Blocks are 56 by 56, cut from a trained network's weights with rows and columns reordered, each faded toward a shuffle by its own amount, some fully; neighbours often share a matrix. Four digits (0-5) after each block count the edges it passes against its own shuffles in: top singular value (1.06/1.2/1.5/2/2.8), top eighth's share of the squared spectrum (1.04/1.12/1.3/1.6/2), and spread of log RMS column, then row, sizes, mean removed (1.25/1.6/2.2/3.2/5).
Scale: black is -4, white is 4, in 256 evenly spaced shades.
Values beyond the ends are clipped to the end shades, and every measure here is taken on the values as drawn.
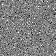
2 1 0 0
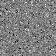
0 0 0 0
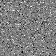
2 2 0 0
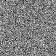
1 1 0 0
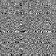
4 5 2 3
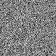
0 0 0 0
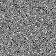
0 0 0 0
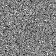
0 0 0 0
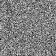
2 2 0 0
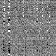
3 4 2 1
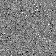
1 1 0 0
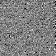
2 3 1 0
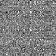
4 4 2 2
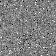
1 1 0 1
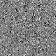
2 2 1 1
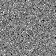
0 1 0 0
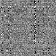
3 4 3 1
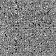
2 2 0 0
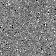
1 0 0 0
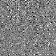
3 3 0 2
